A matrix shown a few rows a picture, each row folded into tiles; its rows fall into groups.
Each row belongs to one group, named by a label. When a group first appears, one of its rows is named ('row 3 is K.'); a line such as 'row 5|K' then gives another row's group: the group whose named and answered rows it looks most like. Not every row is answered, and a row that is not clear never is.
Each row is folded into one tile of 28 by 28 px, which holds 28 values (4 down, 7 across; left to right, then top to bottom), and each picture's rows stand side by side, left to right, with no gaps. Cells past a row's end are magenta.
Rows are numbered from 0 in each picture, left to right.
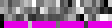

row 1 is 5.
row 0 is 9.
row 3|9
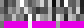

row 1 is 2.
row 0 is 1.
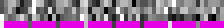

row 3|1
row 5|1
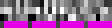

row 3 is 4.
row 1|1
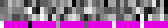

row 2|2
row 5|2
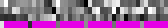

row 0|5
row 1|9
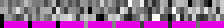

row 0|9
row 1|9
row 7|1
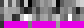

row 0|9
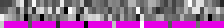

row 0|2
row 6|1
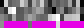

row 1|9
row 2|2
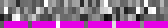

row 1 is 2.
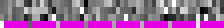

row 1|9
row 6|5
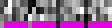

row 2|1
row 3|1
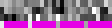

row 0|5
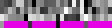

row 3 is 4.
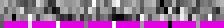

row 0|4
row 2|5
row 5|9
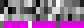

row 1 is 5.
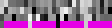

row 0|4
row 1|2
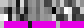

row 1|9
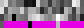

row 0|4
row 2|2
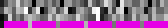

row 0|1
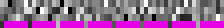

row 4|4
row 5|4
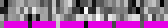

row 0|1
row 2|9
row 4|9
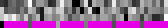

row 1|4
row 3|4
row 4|4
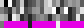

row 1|1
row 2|5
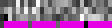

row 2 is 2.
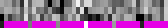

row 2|1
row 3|5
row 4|2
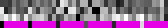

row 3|4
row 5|2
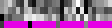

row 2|1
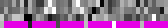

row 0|2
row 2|1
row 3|2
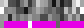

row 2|1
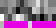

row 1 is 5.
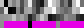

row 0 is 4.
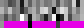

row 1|9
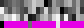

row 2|2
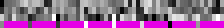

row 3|5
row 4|2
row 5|5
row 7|9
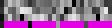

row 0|1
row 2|2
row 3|4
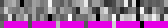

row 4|2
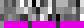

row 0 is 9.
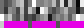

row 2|9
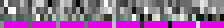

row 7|5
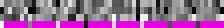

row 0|5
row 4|2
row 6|9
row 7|9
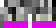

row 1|2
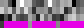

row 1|1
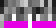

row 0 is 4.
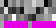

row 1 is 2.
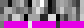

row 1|9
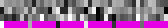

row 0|5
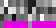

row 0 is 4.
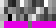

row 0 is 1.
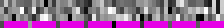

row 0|4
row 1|2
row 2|4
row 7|1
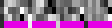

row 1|9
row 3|9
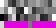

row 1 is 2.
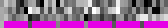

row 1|1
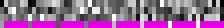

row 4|2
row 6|5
